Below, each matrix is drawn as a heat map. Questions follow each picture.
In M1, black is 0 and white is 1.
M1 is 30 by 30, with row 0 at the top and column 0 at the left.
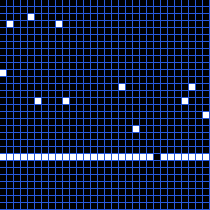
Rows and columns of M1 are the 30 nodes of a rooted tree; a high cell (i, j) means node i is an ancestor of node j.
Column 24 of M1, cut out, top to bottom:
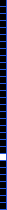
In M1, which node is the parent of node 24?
22
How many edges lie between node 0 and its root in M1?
2
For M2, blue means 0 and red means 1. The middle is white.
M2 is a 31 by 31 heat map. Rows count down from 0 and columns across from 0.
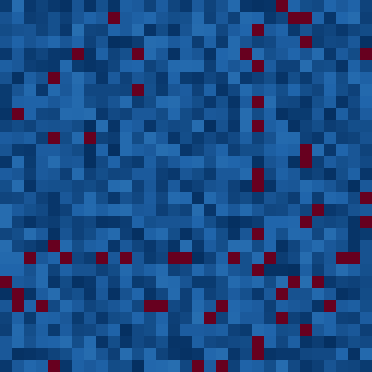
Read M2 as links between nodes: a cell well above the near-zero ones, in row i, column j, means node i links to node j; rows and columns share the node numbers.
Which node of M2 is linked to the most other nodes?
node 21
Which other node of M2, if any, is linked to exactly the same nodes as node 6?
node 20
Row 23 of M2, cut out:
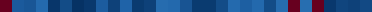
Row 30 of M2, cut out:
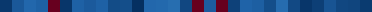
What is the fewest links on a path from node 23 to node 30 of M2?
5
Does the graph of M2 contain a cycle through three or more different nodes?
no
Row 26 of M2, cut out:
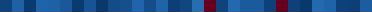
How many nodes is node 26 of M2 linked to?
2
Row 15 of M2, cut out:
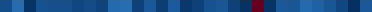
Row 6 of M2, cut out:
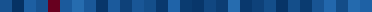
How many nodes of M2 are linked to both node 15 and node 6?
0
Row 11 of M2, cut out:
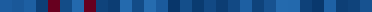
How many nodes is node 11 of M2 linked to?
2
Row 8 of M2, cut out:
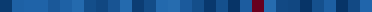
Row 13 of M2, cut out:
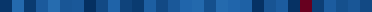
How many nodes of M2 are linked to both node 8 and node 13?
0
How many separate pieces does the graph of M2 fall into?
2
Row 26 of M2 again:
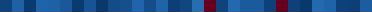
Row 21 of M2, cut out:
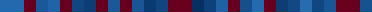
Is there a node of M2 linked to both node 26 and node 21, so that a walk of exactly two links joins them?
no
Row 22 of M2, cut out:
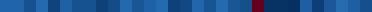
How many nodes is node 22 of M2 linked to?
1
